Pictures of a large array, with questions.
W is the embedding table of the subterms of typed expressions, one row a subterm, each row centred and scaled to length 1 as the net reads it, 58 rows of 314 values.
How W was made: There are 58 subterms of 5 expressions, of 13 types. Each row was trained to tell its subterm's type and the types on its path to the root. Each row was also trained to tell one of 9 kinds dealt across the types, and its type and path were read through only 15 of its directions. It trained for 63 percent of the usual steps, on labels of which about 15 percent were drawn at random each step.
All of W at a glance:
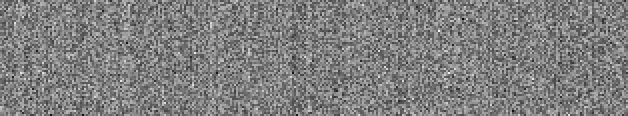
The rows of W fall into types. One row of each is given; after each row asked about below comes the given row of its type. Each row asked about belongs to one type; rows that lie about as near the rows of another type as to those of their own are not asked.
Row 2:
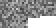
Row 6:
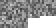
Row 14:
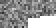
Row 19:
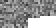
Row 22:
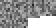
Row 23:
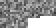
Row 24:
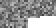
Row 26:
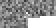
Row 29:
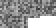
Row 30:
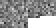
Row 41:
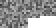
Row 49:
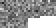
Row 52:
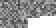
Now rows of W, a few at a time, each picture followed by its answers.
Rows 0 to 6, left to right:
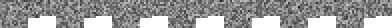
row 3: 52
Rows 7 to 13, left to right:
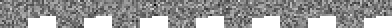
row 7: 22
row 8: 26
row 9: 30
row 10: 23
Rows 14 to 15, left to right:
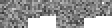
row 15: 19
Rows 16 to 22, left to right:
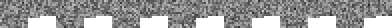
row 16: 29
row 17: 29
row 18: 26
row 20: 26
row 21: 41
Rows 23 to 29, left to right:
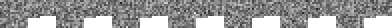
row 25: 19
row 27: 14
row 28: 6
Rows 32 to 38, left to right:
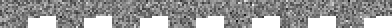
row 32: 23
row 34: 6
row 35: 19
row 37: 22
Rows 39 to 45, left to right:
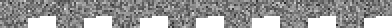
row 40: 14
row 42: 24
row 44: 30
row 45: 30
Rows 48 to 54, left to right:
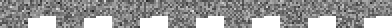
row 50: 30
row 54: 26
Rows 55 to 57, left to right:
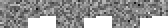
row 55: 23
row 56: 23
